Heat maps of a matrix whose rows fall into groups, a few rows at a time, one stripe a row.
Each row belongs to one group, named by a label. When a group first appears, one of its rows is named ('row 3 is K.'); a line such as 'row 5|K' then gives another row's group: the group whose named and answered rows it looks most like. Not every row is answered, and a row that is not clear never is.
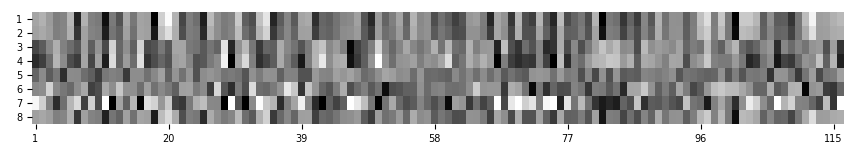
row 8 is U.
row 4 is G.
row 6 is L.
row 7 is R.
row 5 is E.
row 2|U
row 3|G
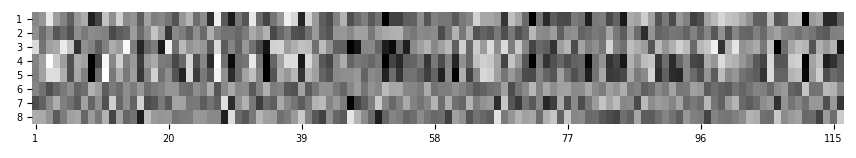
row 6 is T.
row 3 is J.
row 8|R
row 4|L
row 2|E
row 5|L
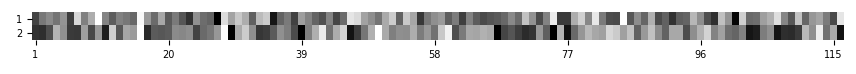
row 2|G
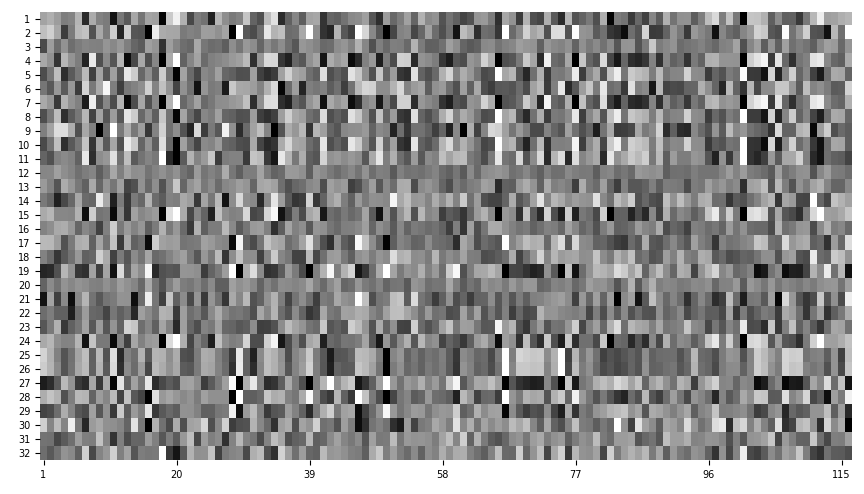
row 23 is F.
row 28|R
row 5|F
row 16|L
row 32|F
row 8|F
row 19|G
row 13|U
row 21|E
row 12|L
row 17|R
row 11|F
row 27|G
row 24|U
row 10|F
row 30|J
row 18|T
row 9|L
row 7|U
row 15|U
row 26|R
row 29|G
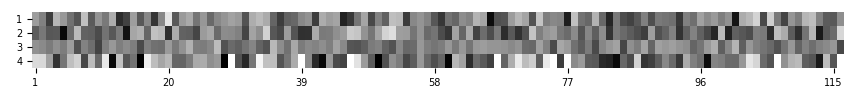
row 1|U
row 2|E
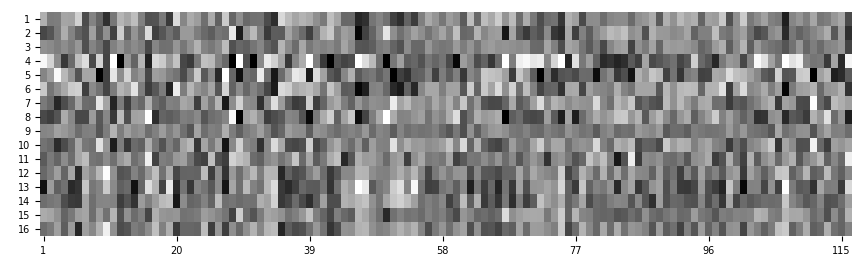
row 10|T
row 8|G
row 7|T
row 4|R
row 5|L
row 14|E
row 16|E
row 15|R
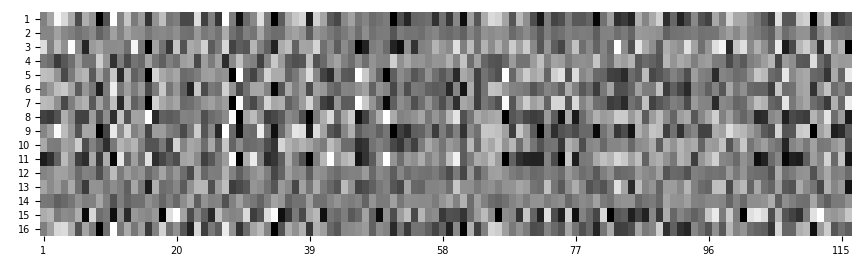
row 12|L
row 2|L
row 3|J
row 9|L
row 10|J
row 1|L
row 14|T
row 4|T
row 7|R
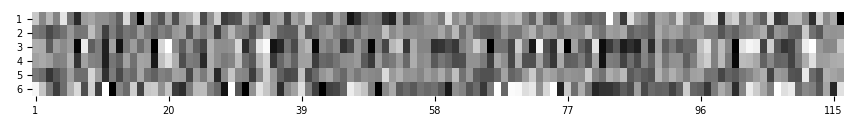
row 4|U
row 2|T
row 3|U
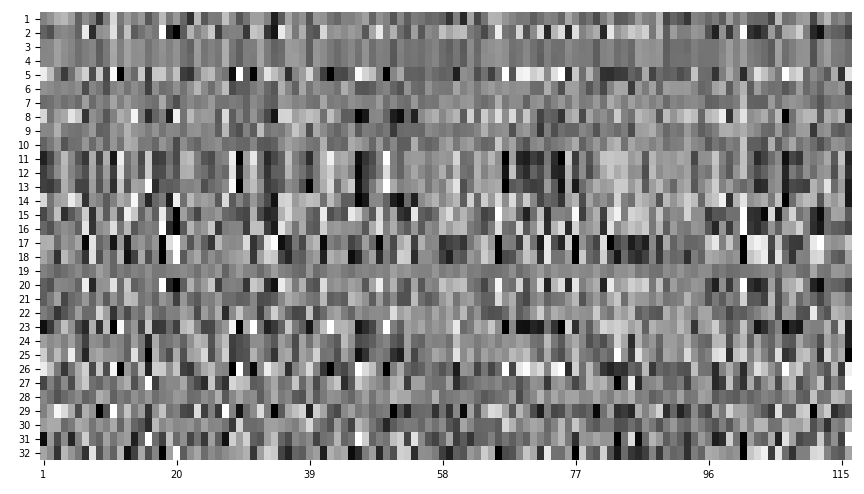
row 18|U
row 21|F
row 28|T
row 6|J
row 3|L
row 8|J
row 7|F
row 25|J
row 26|R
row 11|G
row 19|T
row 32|U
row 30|R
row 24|J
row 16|F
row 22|T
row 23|G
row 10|F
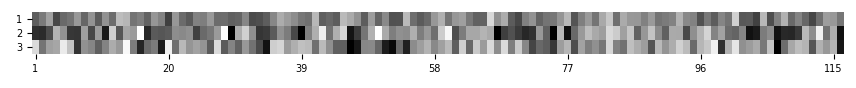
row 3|J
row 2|G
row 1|F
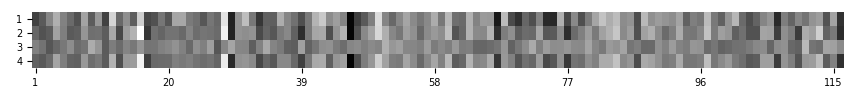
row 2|G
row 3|T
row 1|G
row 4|G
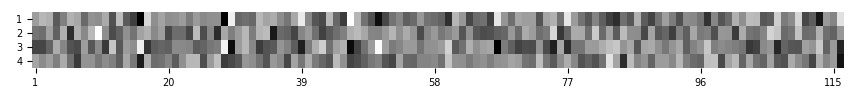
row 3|G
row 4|J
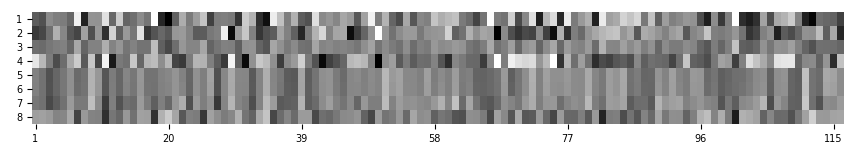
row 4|R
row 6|T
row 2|G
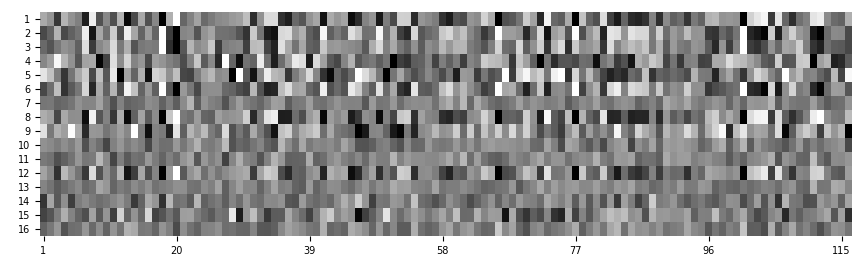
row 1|U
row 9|J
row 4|L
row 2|F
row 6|F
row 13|T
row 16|F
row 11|T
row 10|J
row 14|E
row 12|U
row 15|G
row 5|R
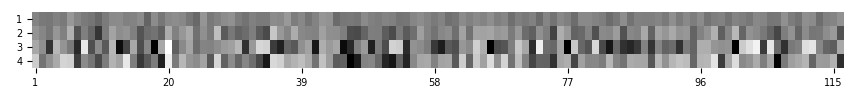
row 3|U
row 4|J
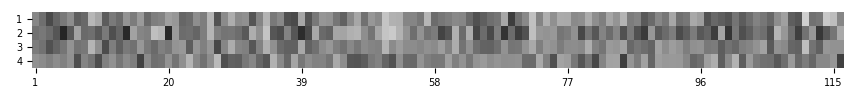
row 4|J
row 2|E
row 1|T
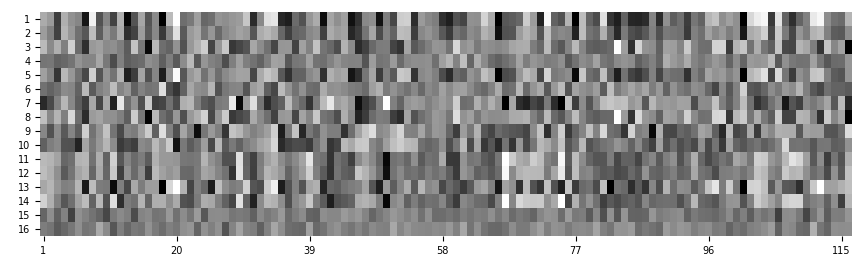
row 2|U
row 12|R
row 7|G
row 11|R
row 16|T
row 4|T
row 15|E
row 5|U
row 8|J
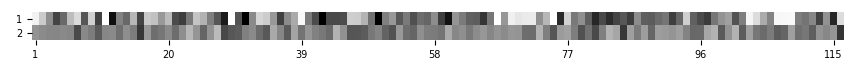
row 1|R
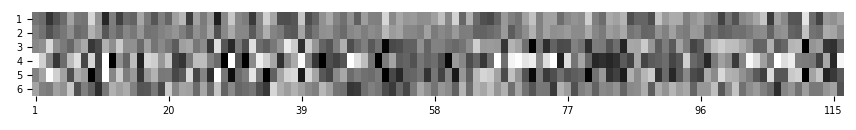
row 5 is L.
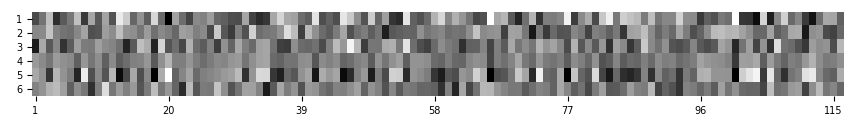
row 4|U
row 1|F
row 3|E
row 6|L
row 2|L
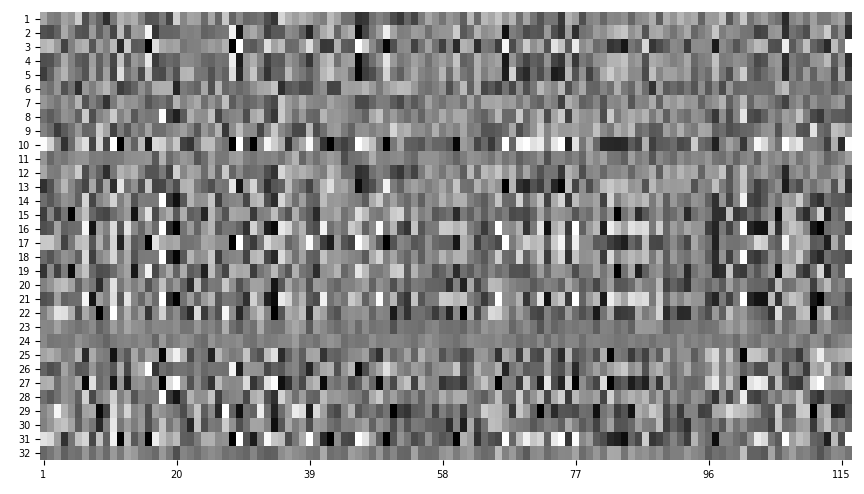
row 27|U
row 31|R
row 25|U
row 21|F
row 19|E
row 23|L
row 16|F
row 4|G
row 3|R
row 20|L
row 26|G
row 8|F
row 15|E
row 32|F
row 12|J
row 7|J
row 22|L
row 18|F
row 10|R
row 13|G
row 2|G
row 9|T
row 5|G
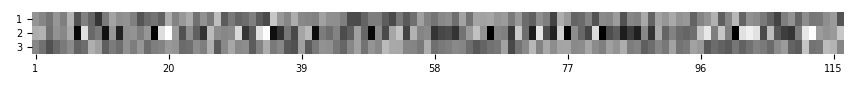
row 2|U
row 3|T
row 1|J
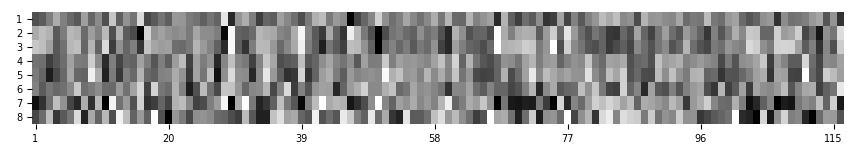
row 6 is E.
